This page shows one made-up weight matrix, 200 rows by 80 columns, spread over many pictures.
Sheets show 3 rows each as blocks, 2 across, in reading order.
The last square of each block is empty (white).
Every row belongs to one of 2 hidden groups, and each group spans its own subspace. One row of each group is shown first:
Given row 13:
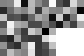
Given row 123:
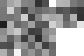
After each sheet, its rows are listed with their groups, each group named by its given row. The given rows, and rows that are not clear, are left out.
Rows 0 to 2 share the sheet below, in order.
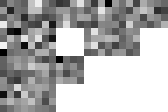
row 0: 123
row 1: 123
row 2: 13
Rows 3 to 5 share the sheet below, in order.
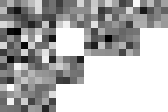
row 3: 123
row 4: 123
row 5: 123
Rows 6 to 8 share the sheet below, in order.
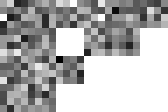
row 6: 13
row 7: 13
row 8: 13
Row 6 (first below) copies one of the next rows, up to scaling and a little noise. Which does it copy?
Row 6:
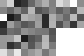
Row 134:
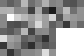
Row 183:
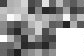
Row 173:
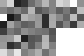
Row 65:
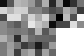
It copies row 173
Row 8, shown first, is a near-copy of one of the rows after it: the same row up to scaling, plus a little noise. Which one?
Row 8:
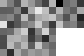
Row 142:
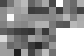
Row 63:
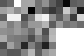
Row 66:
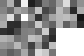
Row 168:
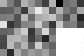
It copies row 168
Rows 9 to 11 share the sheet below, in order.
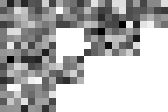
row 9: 123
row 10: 123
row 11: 123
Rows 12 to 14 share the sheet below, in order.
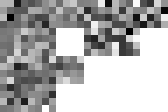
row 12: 13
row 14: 123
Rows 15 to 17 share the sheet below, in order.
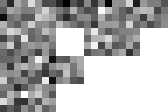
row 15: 13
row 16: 123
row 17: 123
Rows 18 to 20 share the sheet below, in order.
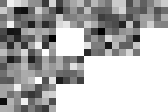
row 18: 123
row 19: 123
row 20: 123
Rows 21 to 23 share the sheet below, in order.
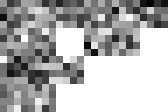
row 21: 13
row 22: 13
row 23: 13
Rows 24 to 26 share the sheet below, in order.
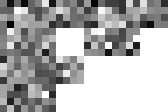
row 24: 123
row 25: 123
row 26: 13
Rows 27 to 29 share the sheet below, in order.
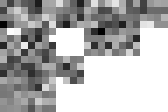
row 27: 123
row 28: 123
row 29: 13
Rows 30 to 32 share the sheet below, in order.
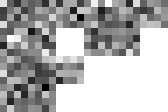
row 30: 13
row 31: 123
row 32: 13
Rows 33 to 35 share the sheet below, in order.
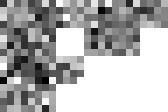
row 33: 13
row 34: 123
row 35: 13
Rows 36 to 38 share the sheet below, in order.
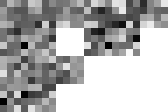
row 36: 123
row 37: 123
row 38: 13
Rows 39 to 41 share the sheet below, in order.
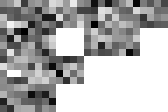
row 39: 13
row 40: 123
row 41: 13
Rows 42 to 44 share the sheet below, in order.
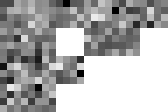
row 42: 13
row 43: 13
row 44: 123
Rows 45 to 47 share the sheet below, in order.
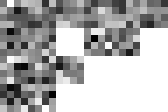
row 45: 123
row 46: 123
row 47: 123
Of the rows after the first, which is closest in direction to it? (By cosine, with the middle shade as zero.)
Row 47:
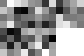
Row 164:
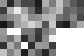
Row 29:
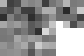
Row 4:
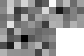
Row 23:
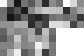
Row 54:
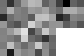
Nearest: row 4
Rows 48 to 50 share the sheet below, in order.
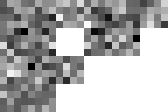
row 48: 13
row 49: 123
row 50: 13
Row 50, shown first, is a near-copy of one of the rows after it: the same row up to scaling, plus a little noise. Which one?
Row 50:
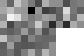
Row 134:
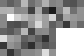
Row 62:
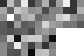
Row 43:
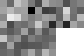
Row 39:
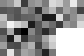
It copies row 43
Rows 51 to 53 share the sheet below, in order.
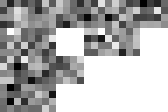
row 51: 123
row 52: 13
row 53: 123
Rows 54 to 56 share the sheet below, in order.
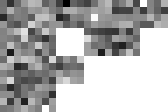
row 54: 13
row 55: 13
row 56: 123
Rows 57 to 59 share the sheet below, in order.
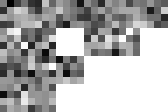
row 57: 123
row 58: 13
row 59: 13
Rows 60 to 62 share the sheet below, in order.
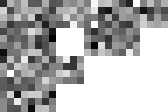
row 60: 13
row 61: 123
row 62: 13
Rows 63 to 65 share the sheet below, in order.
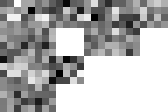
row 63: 13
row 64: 13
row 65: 13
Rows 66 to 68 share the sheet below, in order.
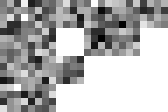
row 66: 13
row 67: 123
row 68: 123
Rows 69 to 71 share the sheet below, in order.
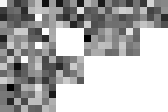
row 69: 13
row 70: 13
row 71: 123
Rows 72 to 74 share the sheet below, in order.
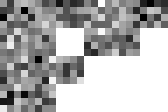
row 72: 13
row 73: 13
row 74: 123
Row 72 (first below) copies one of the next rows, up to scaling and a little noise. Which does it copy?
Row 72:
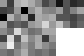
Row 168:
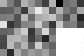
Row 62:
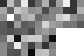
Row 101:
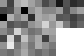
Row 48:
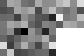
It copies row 101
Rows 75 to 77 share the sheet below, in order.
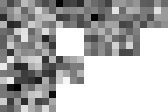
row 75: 13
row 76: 13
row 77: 123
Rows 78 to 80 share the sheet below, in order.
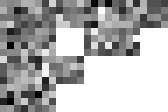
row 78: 123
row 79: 123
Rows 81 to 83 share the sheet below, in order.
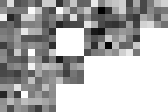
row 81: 13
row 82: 123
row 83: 13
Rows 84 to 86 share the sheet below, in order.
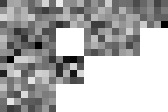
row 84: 13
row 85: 13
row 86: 13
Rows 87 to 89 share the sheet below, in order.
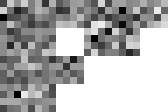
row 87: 123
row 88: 13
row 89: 13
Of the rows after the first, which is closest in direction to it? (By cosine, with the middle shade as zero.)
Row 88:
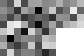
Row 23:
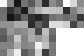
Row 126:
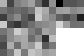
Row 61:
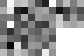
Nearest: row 23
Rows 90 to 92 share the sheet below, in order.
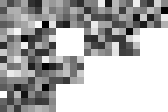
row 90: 123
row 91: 13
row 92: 13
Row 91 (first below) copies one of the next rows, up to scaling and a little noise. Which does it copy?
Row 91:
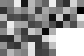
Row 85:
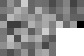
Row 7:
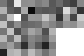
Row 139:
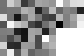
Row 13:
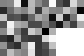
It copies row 13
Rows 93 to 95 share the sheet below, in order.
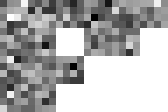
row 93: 13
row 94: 13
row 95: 13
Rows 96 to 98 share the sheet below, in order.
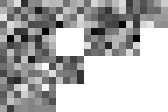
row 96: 13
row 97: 123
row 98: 13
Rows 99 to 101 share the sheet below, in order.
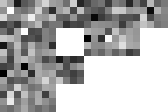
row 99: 13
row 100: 13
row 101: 13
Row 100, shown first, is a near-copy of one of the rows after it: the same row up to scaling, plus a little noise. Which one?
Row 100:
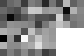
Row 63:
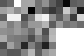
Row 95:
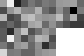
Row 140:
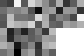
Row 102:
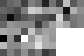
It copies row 102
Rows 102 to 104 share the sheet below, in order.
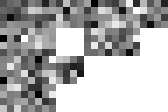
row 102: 13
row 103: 123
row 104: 123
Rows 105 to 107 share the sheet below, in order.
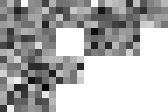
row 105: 123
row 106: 123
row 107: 13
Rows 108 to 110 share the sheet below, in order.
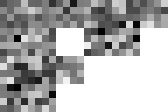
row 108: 13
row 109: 123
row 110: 123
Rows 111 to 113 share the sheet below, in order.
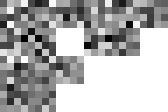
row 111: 123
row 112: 123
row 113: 123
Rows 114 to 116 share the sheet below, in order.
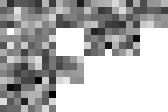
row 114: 123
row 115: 123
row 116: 123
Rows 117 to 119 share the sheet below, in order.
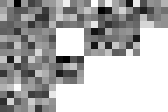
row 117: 13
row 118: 123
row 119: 13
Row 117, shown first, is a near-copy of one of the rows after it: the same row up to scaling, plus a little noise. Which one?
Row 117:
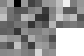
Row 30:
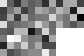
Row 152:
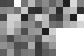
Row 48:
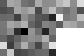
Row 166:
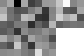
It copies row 166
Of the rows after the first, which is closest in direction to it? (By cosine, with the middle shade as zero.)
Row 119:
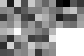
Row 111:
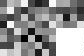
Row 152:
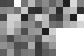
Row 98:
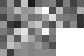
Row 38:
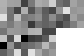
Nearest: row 152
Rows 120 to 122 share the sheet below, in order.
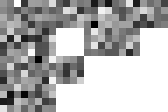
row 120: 13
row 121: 123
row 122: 123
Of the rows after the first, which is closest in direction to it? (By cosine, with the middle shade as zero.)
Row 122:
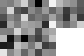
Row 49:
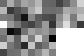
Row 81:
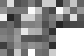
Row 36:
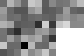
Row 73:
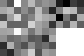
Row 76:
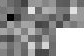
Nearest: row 81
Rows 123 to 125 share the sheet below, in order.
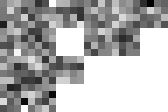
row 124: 13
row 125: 123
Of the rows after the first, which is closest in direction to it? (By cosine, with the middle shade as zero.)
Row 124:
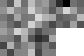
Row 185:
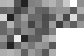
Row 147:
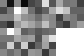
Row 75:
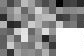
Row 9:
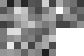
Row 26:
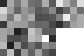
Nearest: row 75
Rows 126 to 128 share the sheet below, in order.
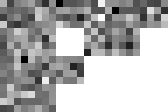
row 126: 13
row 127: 13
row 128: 123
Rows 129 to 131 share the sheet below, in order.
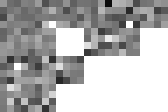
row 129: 13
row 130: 123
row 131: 123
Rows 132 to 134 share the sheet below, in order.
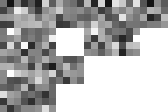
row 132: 123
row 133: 13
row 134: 13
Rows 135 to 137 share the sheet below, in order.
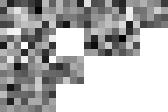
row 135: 123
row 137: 123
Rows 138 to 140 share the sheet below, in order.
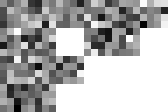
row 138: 123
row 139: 13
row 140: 13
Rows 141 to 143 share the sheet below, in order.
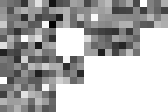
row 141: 123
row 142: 13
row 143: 13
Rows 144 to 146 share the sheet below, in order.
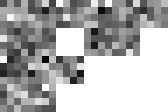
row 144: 13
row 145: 123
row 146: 13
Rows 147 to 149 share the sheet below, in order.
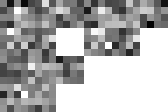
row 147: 123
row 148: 123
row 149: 13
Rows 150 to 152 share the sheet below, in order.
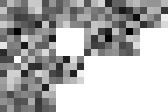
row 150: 123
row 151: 13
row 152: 13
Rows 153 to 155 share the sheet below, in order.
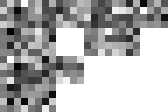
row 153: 123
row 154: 13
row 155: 123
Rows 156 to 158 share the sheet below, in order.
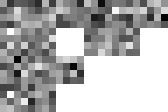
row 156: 123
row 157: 13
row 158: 13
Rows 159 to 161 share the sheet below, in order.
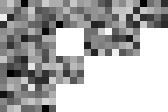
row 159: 13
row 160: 13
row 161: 13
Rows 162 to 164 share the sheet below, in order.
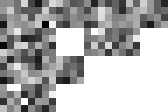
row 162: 123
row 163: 123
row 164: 123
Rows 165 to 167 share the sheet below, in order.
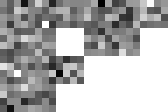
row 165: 123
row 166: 13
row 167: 13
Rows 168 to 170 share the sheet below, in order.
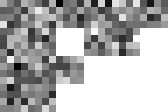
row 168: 13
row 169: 13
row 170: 123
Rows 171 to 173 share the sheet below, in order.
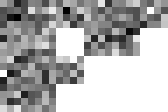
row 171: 13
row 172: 13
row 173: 13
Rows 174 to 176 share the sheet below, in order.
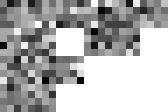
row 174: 123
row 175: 123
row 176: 123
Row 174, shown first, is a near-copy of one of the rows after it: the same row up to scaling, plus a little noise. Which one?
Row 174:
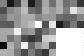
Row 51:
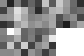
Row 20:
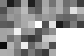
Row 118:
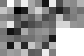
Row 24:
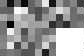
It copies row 20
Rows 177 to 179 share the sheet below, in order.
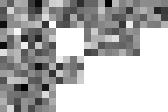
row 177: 123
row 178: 123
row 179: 13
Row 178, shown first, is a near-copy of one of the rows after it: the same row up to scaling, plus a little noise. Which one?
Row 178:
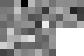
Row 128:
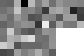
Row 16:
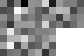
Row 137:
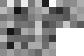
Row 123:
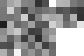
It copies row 128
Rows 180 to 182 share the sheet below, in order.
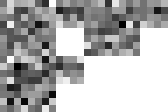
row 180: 123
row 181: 123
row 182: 123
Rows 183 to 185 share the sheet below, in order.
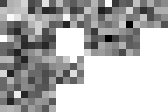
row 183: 13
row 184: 123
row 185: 13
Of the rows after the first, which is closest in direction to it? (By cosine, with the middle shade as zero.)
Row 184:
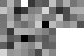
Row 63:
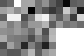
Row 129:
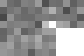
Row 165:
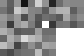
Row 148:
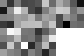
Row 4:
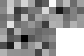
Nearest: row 4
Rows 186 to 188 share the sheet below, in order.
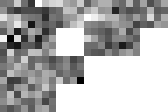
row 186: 13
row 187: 13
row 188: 13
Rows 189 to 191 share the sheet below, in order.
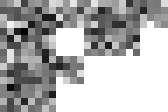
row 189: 13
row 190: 123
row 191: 123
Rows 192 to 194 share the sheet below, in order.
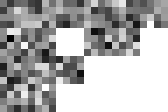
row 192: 123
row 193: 123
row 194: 13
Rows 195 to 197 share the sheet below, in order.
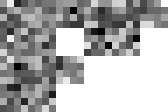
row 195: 13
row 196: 123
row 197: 123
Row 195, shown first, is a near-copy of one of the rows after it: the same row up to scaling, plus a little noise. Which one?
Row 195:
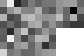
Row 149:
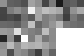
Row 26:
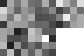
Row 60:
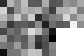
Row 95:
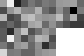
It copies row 95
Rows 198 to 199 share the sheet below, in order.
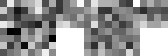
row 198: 123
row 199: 123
